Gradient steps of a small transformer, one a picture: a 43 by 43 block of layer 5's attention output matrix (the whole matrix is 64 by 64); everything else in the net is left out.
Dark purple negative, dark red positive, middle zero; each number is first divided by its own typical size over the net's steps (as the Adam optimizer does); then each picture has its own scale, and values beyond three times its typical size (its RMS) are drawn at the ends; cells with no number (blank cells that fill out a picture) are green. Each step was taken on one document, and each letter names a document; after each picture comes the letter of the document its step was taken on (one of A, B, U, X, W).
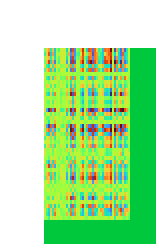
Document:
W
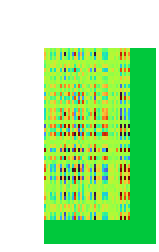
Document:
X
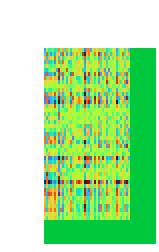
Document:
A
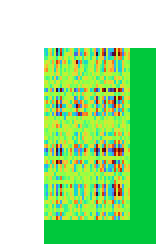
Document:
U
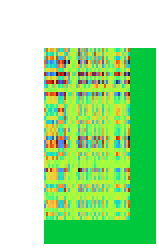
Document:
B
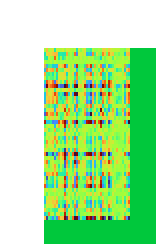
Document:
B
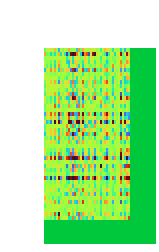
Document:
X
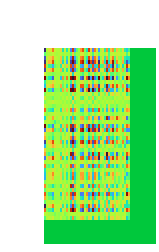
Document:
W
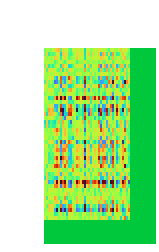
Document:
A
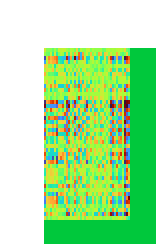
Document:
B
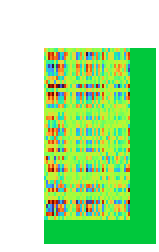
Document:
B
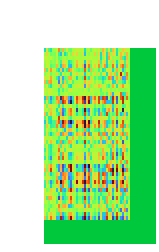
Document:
A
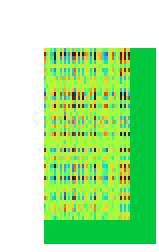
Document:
X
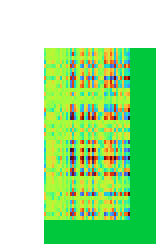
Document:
W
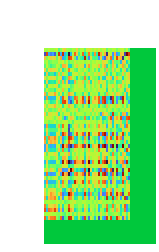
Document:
A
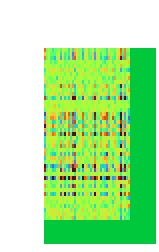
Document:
X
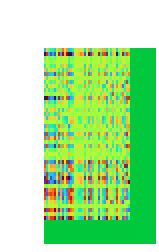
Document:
A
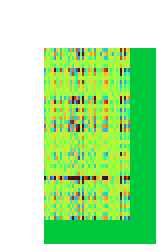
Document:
X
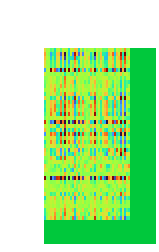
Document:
X
